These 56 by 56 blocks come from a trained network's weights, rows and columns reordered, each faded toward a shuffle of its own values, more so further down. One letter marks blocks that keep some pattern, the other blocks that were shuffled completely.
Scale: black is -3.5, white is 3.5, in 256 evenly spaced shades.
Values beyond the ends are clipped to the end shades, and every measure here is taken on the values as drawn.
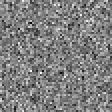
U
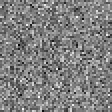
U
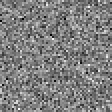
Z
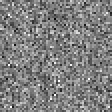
U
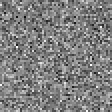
Z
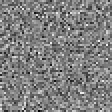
U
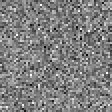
Z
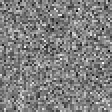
Z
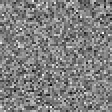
U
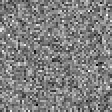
Z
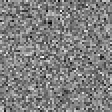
U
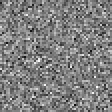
Z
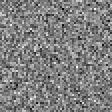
Z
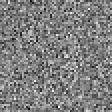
U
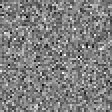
Z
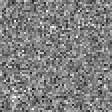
Z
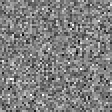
U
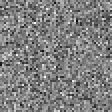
U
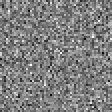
U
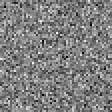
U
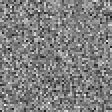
Z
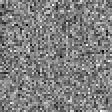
U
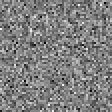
U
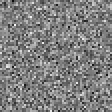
Z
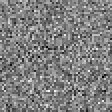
U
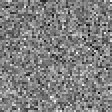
Z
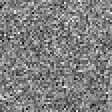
Z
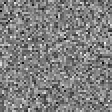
Z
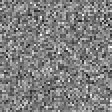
Z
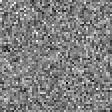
Z
